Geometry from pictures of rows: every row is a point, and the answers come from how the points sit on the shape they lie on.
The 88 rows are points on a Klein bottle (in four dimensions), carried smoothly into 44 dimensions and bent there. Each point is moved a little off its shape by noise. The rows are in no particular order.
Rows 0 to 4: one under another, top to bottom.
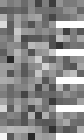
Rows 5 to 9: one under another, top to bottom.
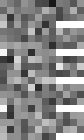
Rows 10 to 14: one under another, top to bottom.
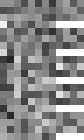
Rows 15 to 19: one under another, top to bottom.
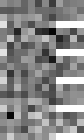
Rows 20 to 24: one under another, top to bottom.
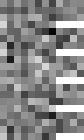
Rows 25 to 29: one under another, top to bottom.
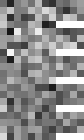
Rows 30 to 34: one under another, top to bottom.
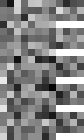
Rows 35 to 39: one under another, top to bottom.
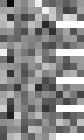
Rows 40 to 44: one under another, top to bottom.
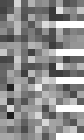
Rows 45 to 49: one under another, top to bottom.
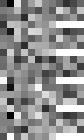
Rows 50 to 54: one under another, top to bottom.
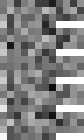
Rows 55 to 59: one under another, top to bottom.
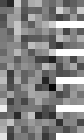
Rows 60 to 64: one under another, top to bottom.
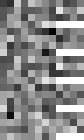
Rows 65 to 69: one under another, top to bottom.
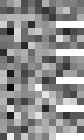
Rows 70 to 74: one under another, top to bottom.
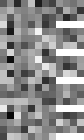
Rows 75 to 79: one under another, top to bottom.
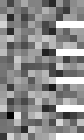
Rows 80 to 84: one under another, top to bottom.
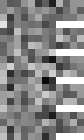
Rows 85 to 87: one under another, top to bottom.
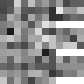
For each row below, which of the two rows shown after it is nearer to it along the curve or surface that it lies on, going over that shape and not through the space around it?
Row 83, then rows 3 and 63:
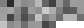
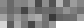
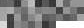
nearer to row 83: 63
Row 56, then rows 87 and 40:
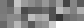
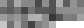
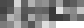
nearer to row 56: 87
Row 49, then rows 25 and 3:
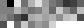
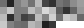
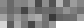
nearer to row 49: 25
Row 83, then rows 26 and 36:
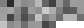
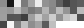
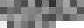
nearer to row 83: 26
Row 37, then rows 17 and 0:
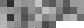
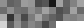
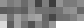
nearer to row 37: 17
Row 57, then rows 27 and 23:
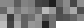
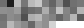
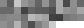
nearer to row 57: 23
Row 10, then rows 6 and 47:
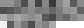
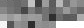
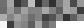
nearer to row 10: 47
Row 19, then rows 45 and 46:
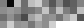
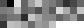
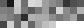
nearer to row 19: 45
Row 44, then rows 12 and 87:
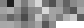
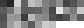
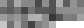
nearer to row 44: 12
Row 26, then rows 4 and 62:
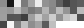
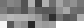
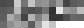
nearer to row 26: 62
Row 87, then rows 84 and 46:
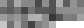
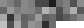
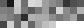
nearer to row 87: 84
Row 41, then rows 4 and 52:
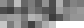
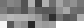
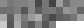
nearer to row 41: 52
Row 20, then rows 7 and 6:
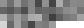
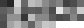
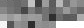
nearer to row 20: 6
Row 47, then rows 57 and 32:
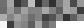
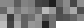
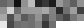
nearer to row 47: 57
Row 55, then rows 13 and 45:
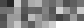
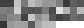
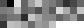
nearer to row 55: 45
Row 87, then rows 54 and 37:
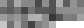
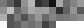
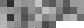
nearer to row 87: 54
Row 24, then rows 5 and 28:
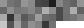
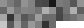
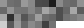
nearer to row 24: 5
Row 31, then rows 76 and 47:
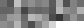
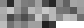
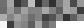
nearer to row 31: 47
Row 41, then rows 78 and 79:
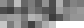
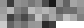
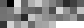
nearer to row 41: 79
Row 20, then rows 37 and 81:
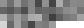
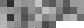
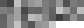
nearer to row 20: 81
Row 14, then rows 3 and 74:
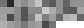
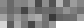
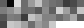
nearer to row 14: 74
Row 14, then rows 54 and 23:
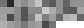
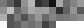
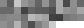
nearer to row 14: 54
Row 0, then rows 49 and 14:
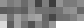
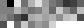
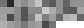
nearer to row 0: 14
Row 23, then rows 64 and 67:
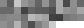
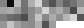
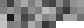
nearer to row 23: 64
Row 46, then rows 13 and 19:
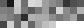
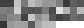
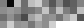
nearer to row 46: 13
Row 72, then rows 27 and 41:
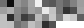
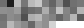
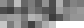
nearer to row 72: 27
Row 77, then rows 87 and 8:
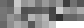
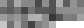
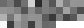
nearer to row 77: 87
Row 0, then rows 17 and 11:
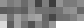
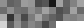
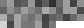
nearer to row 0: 11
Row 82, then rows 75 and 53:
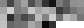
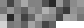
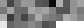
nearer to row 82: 53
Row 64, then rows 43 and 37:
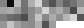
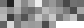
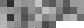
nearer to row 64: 37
